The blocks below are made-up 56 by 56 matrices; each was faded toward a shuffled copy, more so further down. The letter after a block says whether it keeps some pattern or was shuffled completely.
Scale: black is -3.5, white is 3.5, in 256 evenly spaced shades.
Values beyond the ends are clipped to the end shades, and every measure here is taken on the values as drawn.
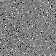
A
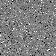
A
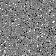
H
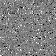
H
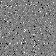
H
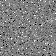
A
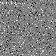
H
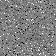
A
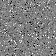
A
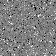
A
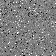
A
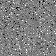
H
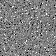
A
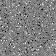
A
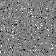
H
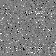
H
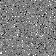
H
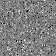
A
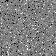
A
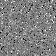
A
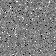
A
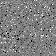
H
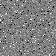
H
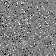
H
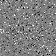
H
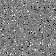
H
